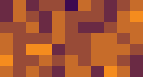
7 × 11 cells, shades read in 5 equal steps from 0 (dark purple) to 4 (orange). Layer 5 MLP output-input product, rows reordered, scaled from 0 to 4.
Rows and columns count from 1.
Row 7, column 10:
3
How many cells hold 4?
5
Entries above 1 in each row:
7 8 8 11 10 10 8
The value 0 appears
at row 1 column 6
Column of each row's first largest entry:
2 11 3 1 3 1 9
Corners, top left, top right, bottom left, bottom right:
1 3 3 1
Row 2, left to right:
1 3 2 1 3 2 2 2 1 3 4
